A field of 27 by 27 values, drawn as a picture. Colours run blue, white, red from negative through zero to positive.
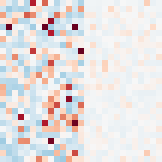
Histogram: skewed, a long tail of high values. Average level on the scale: 50%. Grain: fine. Slope: none. Seam: vertical, 50% of the way across, the right part calmer.
